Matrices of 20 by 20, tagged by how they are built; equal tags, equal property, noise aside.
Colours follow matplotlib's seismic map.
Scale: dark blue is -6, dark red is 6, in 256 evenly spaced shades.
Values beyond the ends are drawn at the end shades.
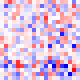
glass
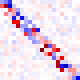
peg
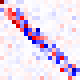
peg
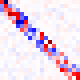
peg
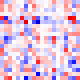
glass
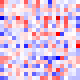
glass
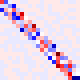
peg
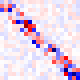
peg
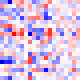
glass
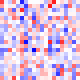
glass
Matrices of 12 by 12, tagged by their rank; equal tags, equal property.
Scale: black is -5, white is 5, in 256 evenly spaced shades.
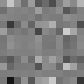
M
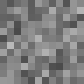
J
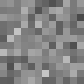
J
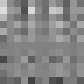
M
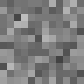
J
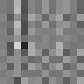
M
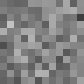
J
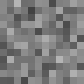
J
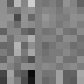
M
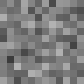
J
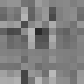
M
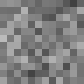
J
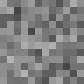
J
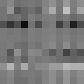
M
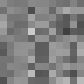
M
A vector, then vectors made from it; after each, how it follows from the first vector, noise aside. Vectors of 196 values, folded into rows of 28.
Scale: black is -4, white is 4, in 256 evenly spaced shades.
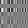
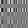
negated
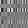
negated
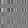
shrunk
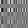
negated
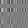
shrunk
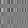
shrunk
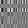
negated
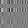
shrunk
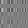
shrunk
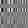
negated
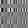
negated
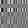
negated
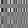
negated
